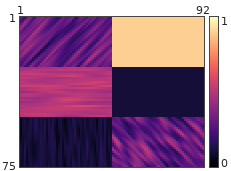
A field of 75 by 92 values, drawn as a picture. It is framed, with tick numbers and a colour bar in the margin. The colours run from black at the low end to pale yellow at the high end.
The table splits into 3 rows of 2 panels. Panel 1,1: low, slanting up to the right. Panel 1,2: very high, flat. Panel 2,1: middling, streaked across, faint in contrast. Panel 2,2: very low, flat. Panel 3,1: very low, streaked downward, faint in contrast. Panel 3,2: low, slanting down to the right.
